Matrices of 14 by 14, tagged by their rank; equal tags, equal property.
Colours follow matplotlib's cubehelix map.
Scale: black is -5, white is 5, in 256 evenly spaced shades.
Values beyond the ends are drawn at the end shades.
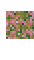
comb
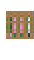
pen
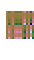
pen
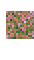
comb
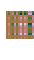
pen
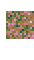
comb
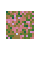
comb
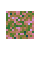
comb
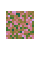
comb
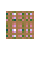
pen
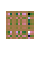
pen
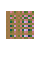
pen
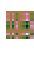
pen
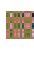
pen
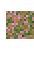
comb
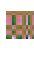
pen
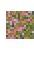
comb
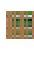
pen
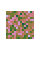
comb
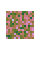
comb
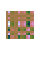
pen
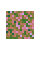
comb
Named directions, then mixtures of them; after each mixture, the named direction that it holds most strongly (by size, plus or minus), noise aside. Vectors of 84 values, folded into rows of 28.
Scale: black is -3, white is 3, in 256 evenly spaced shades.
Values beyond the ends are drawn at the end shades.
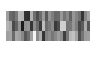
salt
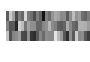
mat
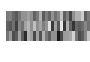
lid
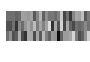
lid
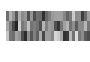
mat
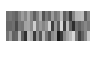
lid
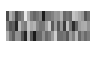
mat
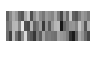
salt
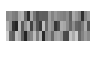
salt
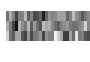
mat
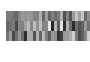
lid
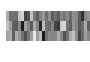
salt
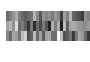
lid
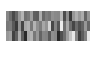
lid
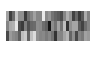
mat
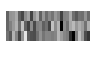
lid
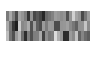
mat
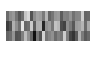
salt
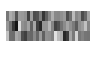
mat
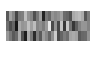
lid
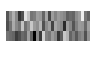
salt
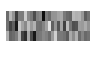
mat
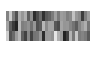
mat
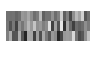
lid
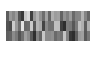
salt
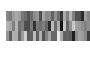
lid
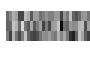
salt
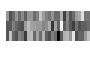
lid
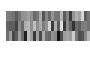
lid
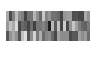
lid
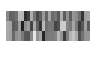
salt
